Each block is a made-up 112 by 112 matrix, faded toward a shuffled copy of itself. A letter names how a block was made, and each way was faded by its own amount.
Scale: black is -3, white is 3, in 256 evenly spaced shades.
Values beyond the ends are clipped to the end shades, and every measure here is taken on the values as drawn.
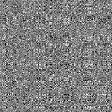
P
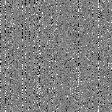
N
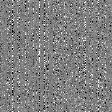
N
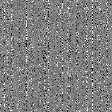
N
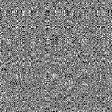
P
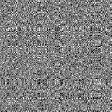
P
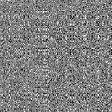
P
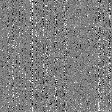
N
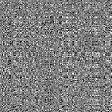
P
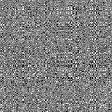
P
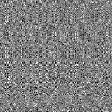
P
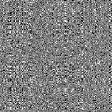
P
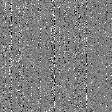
N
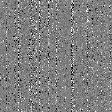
N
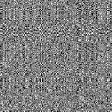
P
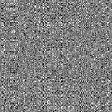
P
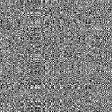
P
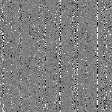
N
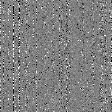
N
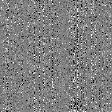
N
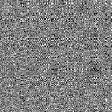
P
